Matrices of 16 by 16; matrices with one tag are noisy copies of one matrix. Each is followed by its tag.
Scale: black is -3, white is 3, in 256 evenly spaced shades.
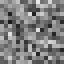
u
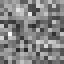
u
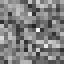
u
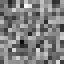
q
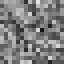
u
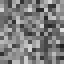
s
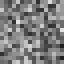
s
